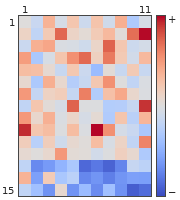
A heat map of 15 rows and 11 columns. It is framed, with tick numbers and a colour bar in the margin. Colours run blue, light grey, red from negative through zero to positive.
On average the colour sits 50% of the way up the scale. A horizontal seam about 80% of the way down splits the table, and the top part is higher. The values follow a bell shape.
